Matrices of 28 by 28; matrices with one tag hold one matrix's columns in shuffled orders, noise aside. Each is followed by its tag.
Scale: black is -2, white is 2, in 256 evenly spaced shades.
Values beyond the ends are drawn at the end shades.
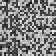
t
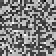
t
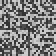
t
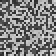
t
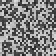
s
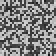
t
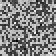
t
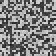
t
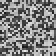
s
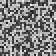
s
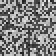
t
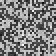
s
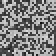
t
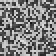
s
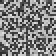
t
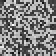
t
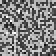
s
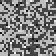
t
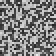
s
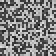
s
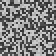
s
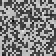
s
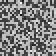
s
